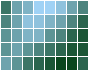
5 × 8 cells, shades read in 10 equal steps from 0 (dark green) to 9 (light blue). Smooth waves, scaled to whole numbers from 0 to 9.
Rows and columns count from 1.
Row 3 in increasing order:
1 2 4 5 5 6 7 7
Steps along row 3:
up up same down down down down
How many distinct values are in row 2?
5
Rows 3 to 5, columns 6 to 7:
4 2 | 2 1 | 0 0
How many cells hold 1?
4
